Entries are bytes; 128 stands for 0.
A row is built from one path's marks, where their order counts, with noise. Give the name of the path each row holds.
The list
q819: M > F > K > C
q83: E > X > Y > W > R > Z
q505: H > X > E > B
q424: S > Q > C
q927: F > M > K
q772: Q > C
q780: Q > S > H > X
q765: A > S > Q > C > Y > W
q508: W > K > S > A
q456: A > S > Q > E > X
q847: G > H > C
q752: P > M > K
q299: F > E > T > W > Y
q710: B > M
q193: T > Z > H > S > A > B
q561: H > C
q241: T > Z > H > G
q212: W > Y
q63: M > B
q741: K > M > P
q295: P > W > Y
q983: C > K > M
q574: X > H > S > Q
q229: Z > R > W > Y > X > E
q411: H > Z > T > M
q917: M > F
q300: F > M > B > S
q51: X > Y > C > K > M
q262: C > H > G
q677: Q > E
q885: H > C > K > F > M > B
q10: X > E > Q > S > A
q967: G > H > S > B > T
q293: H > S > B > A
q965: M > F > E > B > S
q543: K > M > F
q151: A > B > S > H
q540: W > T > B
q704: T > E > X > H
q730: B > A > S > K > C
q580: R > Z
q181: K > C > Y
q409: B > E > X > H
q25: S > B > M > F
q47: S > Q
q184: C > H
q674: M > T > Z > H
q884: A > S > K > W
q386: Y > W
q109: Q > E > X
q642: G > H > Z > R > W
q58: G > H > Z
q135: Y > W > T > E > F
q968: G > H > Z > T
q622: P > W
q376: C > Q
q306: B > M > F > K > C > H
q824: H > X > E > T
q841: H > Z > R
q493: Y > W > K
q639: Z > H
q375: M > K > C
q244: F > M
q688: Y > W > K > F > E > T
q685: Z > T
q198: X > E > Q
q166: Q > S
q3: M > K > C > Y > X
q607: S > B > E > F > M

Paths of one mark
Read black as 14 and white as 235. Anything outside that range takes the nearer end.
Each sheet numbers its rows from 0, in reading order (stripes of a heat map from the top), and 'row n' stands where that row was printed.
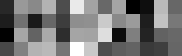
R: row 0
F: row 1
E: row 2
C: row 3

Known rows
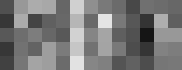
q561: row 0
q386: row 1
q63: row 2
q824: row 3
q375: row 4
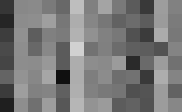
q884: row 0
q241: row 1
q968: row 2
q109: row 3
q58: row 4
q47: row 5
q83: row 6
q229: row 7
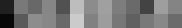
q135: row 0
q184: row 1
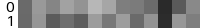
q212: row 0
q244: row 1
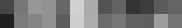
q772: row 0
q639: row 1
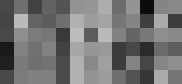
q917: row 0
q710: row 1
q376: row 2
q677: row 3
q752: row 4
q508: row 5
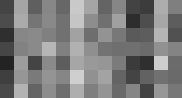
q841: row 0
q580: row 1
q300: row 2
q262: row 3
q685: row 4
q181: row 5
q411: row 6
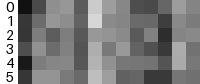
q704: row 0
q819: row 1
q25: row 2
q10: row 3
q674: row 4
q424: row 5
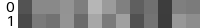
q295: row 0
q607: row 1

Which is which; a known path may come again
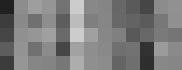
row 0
q730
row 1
q456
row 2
q847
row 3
q574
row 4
q299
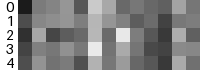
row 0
q639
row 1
q295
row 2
q386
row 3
q505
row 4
q10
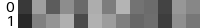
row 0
q765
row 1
q151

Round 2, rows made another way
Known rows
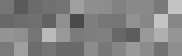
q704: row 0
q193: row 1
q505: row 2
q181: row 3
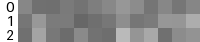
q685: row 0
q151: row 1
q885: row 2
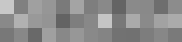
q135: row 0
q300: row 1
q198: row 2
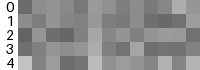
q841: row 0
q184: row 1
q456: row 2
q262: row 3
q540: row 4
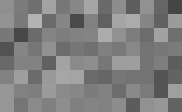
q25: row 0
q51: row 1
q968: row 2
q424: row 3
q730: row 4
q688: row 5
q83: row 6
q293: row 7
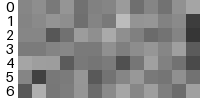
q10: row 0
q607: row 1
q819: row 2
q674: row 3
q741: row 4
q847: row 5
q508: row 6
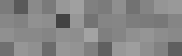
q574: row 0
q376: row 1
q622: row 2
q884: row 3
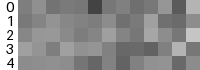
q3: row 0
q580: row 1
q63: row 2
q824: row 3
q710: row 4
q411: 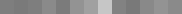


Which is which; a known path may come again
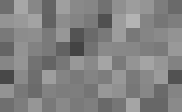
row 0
q884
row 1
q983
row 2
q561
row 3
q772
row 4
q109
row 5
q241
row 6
q685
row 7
q580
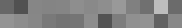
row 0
q58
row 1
q710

